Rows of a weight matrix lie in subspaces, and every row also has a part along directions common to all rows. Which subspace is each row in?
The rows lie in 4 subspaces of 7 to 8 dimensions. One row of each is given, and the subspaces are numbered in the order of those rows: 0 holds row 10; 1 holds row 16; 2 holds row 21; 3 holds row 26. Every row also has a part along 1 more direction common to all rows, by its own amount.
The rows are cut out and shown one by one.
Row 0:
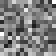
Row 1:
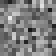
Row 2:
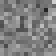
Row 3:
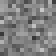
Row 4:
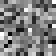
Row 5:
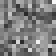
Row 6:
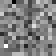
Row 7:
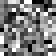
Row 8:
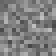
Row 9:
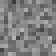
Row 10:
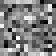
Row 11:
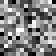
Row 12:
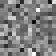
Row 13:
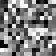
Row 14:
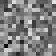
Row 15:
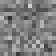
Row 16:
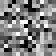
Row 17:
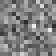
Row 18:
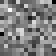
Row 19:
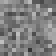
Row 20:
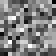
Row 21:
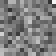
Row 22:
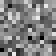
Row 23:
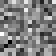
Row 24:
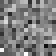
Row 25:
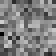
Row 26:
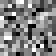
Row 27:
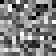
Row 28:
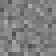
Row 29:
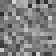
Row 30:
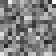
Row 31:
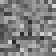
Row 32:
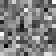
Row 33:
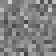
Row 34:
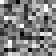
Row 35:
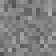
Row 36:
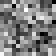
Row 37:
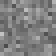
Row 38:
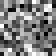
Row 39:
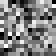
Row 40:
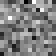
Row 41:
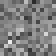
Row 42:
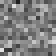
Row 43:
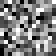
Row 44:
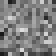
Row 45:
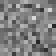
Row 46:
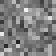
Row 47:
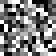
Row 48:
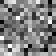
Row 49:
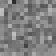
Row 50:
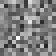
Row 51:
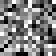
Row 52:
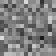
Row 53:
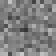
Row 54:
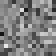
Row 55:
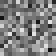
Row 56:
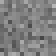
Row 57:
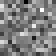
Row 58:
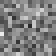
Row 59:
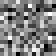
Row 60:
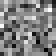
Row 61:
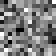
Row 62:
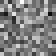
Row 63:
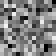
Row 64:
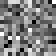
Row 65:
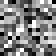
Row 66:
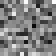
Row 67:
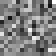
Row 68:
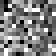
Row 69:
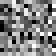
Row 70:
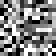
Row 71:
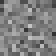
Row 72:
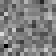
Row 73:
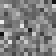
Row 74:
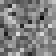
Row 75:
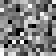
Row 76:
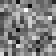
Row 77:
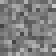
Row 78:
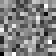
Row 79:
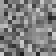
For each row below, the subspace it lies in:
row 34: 2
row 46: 3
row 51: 1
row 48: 2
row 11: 2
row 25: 3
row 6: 1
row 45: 0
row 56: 2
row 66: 0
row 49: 1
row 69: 2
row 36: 3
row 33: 1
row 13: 1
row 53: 1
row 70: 2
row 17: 1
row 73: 3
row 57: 0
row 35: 2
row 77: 2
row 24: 1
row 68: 1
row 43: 3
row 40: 0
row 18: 2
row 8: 1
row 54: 3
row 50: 0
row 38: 0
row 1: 0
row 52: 2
